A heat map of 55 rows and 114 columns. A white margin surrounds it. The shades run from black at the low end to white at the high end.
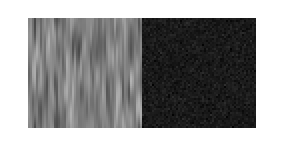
It is made of 1 by 2 panels. Panel 1,1: middling, streaked downward. Panel 1,2: very low, fine-grained, faint in contrast.
